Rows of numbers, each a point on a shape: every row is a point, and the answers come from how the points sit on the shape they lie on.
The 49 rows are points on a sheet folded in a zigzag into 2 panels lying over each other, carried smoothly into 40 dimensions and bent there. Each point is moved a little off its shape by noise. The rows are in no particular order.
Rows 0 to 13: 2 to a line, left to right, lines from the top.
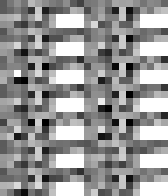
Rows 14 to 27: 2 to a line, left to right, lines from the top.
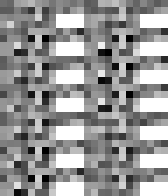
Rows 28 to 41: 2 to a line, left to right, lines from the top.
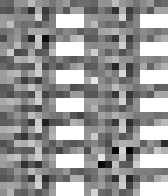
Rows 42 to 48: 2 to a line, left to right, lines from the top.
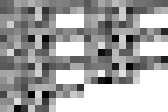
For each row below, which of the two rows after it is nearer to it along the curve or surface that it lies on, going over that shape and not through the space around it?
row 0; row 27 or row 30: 27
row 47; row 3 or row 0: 0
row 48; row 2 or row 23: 2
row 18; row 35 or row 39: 39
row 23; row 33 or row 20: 33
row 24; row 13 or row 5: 13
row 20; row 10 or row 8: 8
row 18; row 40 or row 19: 19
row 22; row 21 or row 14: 21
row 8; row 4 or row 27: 4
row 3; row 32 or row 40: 32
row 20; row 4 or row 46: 46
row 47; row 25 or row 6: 6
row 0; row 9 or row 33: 9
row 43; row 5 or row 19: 19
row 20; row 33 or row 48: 48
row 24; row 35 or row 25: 25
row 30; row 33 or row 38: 33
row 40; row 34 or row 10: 34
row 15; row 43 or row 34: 43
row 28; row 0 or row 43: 0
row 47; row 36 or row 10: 36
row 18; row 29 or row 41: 41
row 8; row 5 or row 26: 26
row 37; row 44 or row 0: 44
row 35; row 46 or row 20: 46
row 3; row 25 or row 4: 4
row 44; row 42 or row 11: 42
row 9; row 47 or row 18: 47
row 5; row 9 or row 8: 9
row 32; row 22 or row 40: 22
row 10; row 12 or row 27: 12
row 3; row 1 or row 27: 1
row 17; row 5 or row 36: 5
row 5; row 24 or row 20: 20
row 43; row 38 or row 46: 38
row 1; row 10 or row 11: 10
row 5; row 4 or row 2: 4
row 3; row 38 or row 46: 38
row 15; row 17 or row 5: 17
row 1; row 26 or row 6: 26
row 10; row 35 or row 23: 23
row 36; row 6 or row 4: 6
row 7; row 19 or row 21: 21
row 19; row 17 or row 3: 17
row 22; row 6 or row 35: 6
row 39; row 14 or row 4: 4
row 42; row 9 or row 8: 8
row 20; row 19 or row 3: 19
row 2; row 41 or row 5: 41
